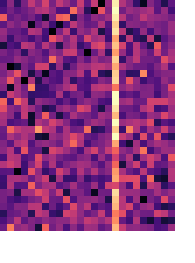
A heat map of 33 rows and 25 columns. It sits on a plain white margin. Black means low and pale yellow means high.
Odd lines: column 17. Average level on the scale: 40%. Slope: none.
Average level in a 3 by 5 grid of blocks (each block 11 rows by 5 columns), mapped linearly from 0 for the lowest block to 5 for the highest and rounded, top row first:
01241
21152
12150
